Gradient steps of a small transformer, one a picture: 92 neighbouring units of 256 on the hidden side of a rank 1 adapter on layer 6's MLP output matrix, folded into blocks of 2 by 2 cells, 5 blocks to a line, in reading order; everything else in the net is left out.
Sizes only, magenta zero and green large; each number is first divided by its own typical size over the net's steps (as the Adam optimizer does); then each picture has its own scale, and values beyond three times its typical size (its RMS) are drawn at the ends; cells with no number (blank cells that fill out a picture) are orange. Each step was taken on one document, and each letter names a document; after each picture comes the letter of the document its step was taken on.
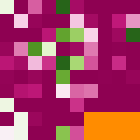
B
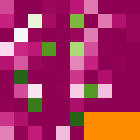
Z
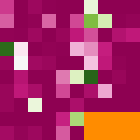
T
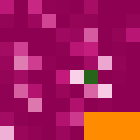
T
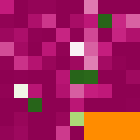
T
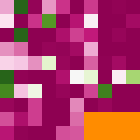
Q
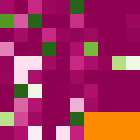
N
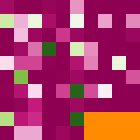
Z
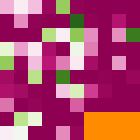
B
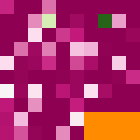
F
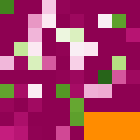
F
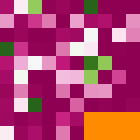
T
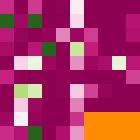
N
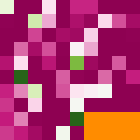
F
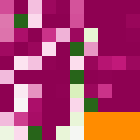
N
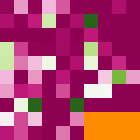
Q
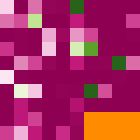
N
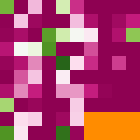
B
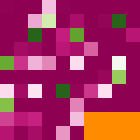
F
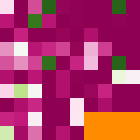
Q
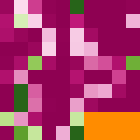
N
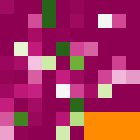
F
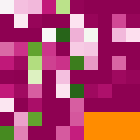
B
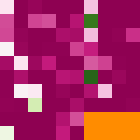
T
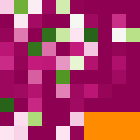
B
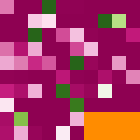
F
